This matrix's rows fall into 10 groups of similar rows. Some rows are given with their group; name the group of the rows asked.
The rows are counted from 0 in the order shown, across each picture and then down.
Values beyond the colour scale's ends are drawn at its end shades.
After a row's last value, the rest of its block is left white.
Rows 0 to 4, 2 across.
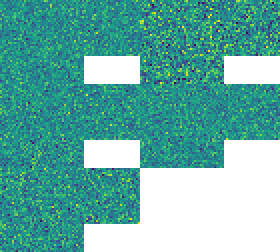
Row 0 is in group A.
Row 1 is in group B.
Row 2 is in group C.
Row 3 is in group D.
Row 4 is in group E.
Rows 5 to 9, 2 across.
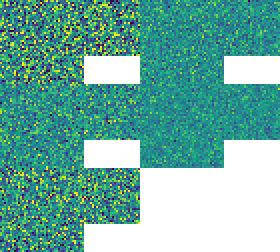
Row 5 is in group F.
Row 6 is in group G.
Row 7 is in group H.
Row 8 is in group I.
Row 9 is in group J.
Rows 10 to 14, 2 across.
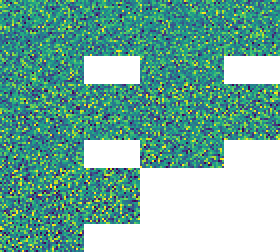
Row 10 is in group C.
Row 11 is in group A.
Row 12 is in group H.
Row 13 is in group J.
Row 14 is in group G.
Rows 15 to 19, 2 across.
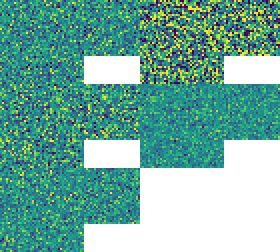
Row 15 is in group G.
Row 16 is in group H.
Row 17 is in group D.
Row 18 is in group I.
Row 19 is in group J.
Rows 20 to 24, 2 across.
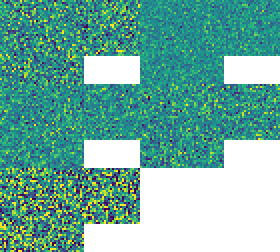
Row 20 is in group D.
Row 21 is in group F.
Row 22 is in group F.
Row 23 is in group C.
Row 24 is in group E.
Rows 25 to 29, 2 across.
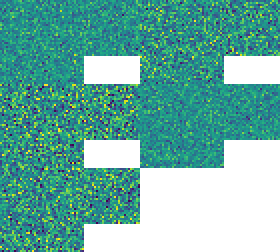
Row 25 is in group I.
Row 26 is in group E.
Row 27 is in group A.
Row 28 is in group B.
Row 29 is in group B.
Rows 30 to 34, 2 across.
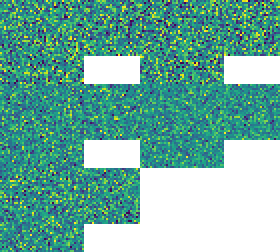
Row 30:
B
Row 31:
A
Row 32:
F
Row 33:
H
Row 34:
I
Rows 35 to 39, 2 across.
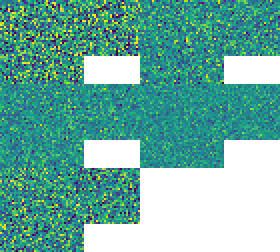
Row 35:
I
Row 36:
B
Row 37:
F
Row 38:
D
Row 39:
E
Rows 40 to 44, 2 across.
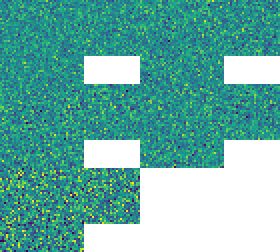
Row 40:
J
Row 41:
C
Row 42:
F
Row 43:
B
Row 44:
J
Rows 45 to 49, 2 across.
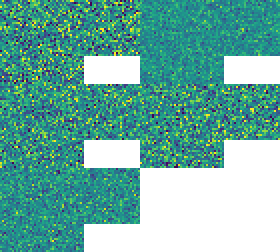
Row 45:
C
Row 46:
C
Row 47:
G
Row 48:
D
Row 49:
G
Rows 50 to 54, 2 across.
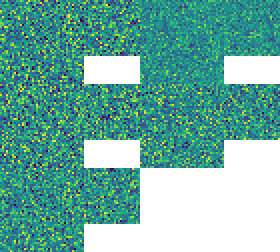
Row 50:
F
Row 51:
H
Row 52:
J
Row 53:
E
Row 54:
F
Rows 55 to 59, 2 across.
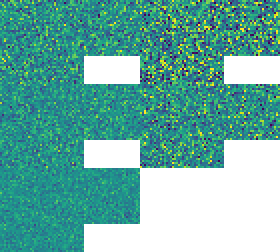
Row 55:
D
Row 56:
C
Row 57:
A
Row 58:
C
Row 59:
I
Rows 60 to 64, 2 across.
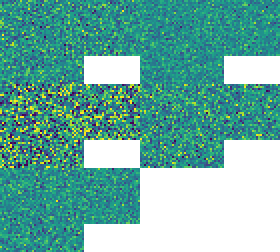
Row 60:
F
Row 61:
F
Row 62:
H
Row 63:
C
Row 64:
B
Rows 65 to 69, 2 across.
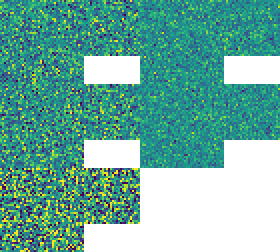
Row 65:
C
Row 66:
H
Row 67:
F
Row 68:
I
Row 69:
A
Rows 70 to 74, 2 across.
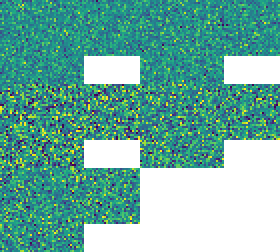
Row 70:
J
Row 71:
F
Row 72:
I
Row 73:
E
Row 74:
A
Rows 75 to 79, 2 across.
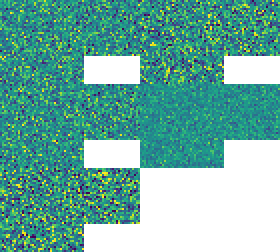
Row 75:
E
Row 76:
F
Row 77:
J
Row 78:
I
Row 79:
F
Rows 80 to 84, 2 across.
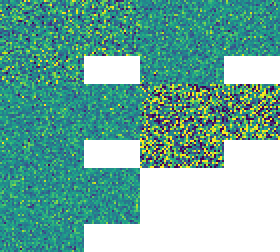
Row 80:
A
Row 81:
H
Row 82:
D
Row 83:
D
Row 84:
I
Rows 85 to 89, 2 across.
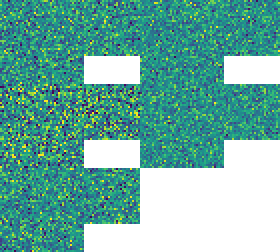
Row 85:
A
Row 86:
G
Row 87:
J
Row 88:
I
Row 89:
C
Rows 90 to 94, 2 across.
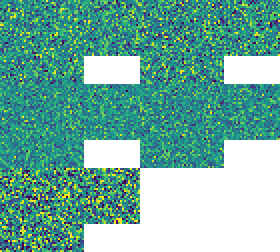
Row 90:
I
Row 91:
F
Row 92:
F
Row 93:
F
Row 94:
C
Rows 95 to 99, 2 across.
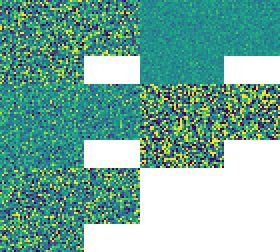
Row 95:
H
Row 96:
A
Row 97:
G
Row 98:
D
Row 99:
G
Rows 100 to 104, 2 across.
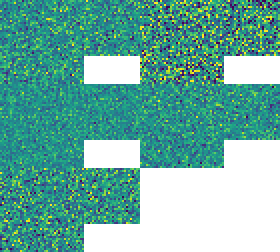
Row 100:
H
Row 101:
G
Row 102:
I
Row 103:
B
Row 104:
A
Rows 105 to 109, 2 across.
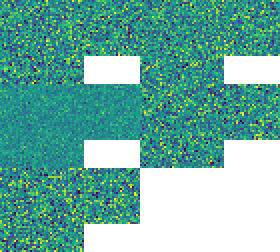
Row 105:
B
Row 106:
A
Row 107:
C
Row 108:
C
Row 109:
H
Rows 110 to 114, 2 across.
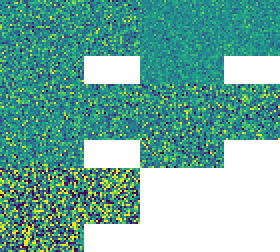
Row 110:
G
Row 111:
A
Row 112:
J
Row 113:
D
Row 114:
D
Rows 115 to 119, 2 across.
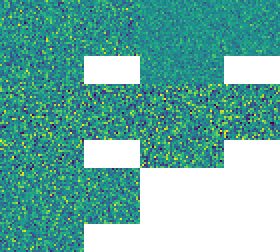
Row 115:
B
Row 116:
D
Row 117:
E
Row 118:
H
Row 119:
J
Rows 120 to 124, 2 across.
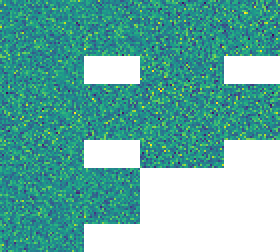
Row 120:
H
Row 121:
D
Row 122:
E
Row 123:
J
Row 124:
H
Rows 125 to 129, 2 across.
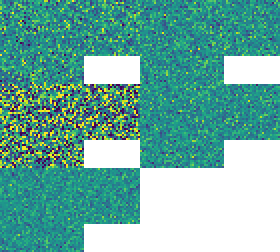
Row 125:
C
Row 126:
H
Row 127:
G
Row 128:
G
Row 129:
B
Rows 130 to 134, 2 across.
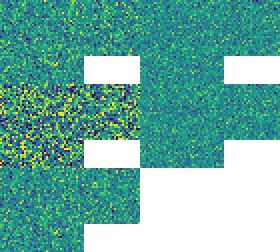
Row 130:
A
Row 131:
G
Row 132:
C
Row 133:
G
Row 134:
A
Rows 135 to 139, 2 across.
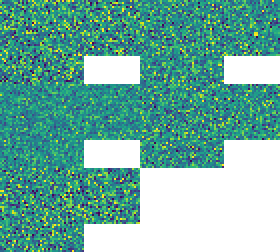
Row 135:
C
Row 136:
F
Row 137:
H
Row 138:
G
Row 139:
F
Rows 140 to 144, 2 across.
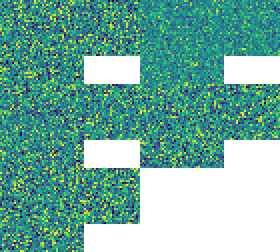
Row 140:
G
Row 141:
A
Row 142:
G
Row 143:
C
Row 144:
A
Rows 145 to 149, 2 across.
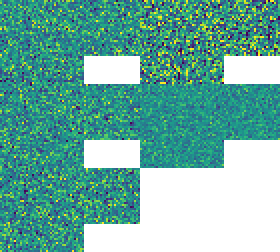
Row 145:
C
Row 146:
B
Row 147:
H
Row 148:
E
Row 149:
H
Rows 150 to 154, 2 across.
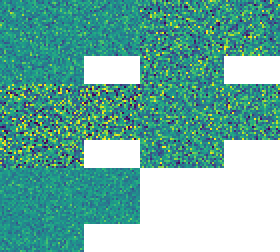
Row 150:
I
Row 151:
H
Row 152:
E
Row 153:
I
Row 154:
B
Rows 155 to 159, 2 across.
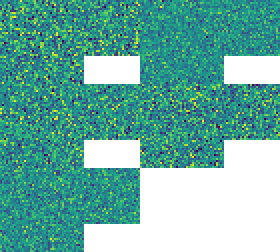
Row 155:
I
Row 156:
J
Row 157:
I
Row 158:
G
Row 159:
G
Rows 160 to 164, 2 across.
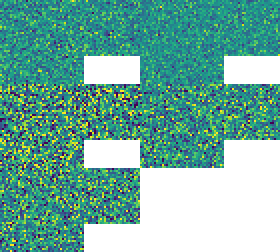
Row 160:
H
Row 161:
J
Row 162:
E
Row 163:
H
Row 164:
J
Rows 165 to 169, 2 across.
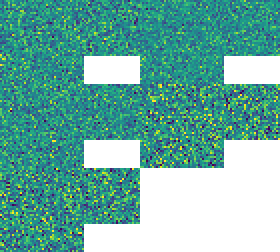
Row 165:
E
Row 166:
E
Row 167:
G
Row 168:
I
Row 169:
F
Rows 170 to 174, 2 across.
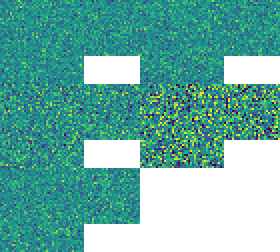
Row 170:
J
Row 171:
C
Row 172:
B
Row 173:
I
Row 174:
A
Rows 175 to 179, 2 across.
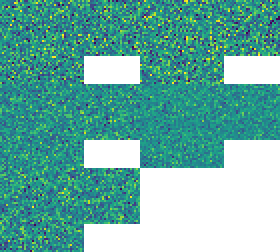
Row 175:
G
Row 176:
B
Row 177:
H
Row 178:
C
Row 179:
C
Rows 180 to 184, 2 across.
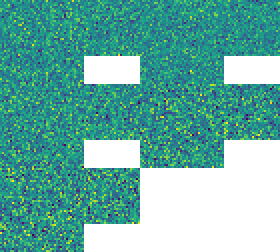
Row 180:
B
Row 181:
G
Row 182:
B
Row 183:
H
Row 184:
E
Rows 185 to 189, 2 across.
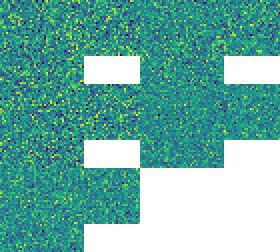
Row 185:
B
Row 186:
D
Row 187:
G
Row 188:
D
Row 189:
I
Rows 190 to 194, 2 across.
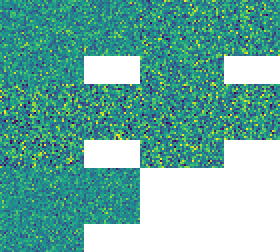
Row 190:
H
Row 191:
A
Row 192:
C
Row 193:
A
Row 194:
G
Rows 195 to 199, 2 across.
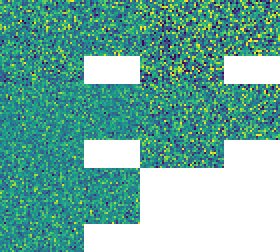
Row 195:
C
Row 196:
C
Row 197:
J
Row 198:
D
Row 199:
I
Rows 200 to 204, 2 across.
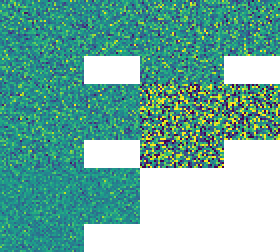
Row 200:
D
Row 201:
J
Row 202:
I
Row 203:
J
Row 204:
D
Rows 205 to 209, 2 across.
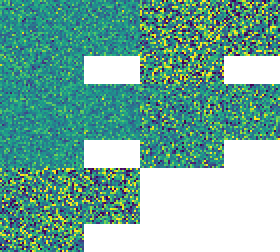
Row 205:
E
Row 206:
E
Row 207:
H
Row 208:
F
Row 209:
C
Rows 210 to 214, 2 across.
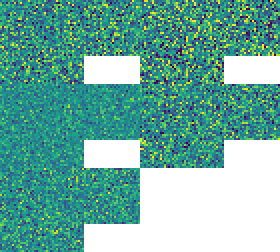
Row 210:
F
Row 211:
B
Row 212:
F
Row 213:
E
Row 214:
A
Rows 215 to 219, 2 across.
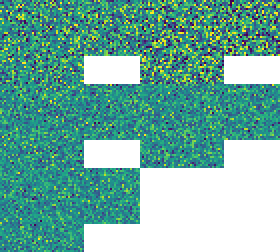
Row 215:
J
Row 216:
E
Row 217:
G
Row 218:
F
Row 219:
C
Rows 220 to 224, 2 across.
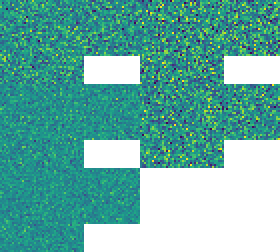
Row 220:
E
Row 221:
J
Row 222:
I
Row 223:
F
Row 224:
D
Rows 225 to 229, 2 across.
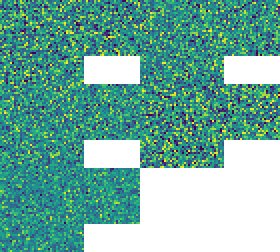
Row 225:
H
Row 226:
I
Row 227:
G
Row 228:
D
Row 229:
F
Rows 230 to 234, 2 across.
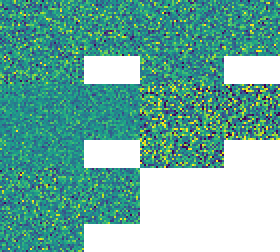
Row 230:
H
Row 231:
D
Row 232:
E
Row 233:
E
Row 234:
J
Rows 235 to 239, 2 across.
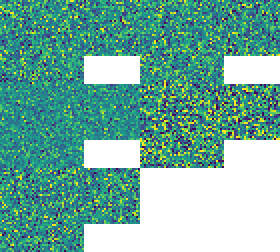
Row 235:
C
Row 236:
E
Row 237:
F
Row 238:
E
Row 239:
G
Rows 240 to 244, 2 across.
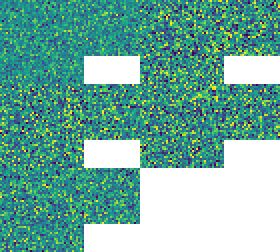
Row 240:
I
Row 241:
H
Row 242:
F
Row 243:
G
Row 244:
H
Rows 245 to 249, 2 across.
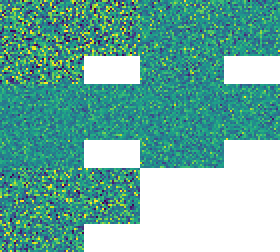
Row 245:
A
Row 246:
G
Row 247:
D
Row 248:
D
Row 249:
H
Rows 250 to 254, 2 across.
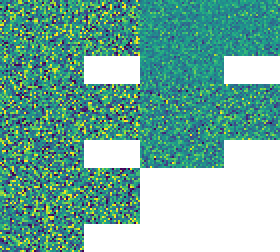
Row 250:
I
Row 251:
I
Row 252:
D
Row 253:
H
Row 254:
B
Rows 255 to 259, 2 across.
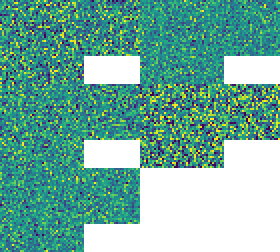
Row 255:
G
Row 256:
G
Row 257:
E
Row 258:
I
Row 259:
A
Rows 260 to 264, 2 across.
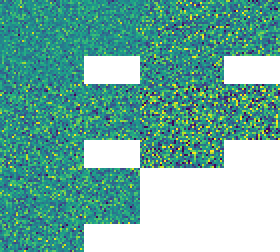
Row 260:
J
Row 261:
G
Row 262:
H
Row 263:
I
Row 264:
H
